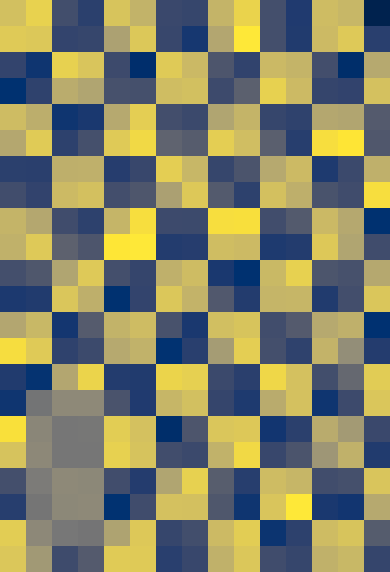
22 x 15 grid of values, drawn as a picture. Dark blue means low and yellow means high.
Odd patch: calmer, in the bottom left. Slope: none. Histogram: two levels. Calmest part: bottom left. Odd rows or columns: none. Grain: checkered.
